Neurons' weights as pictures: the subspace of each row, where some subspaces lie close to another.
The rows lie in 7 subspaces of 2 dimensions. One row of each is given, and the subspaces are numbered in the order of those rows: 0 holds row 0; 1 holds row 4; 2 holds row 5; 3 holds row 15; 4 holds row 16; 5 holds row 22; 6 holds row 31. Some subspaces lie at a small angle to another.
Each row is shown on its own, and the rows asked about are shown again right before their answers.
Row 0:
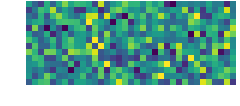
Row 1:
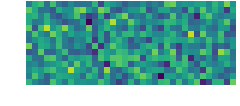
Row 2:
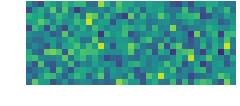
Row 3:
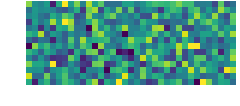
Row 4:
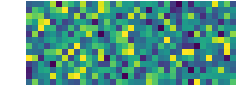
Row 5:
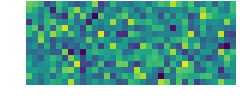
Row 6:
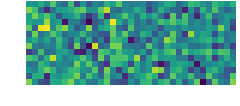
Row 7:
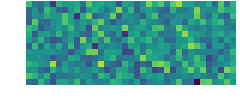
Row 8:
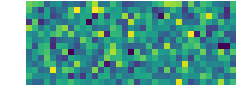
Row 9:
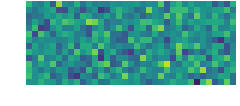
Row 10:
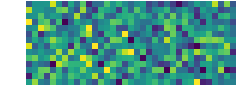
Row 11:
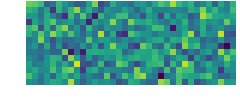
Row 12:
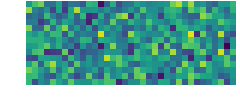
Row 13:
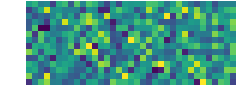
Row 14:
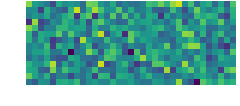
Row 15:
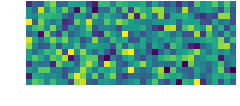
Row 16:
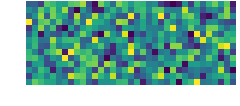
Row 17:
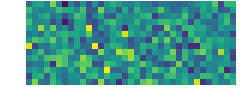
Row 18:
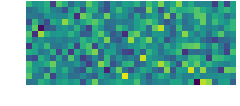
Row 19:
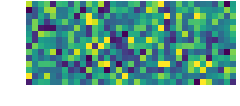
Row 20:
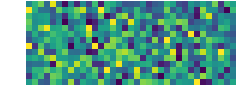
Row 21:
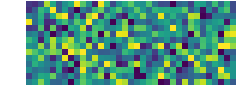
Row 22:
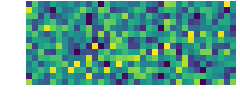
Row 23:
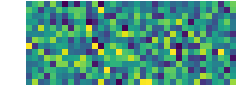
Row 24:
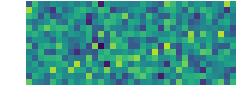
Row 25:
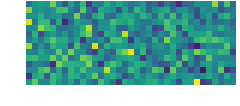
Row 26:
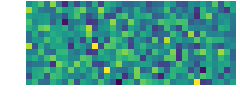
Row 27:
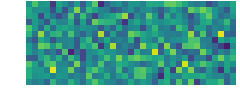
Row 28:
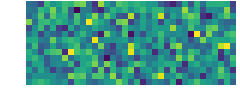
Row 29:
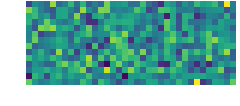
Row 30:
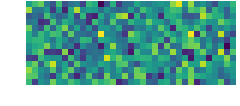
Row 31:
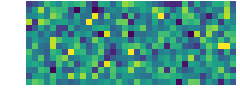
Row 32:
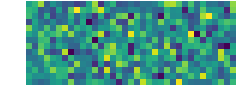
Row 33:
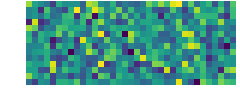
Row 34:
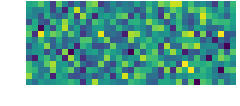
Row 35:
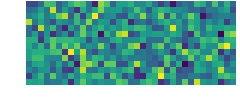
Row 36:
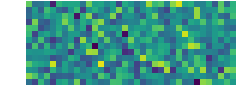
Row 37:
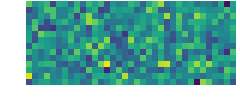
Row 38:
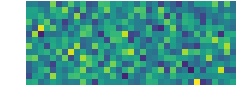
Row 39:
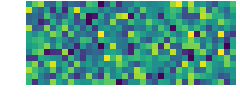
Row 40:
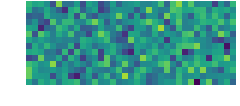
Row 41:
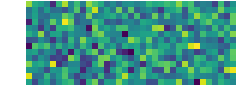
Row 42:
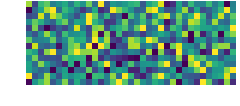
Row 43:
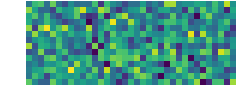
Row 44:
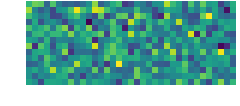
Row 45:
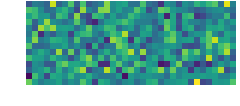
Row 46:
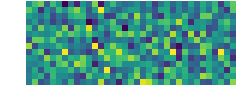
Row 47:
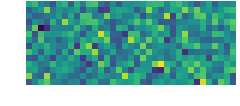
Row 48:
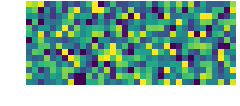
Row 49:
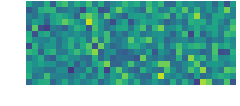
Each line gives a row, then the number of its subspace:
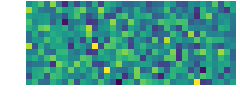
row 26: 4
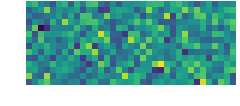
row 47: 2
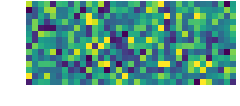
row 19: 5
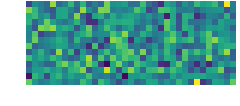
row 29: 5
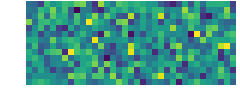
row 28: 4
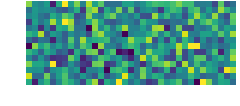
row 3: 3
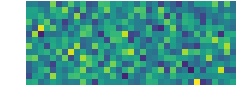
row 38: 0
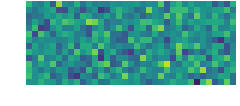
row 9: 1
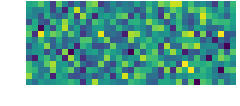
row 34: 0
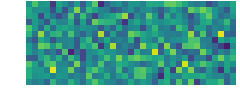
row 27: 5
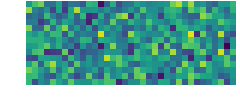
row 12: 1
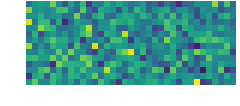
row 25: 4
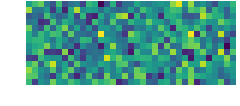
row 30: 1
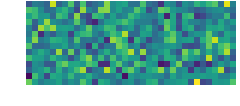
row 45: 5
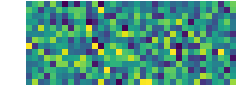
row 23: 3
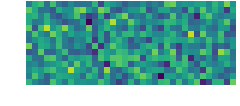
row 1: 0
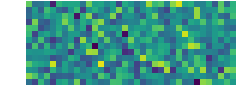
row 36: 6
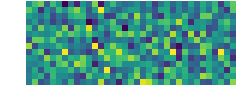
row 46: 3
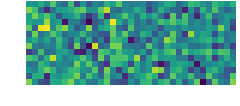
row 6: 2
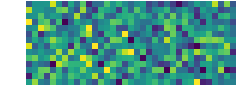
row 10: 4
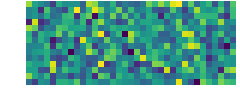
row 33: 6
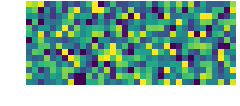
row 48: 3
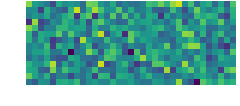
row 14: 6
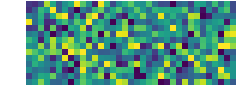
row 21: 2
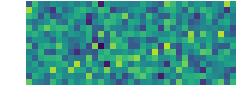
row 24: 5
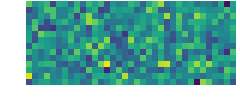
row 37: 5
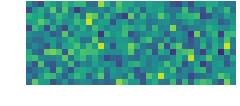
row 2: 1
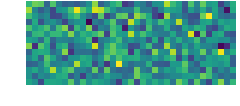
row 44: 6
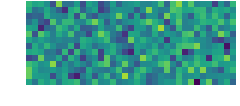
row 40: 1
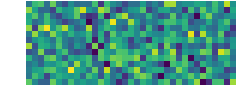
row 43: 0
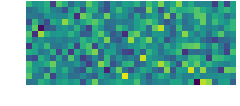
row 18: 0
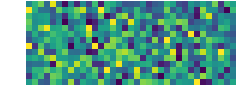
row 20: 4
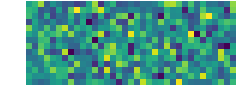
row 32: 4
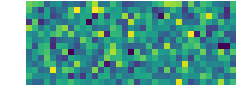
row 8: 6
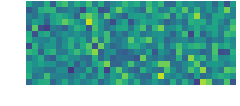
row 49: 0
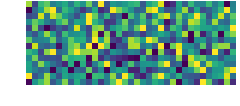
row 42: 5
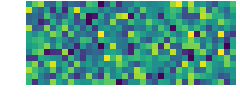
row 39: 1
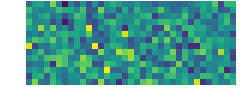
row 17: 3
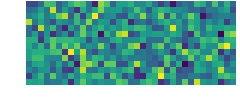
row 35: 2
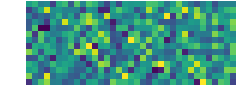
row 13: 2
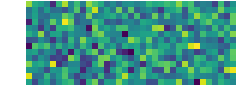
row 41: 3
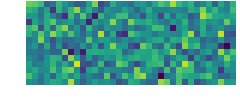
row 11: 2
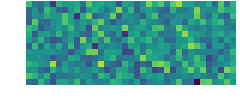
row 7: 6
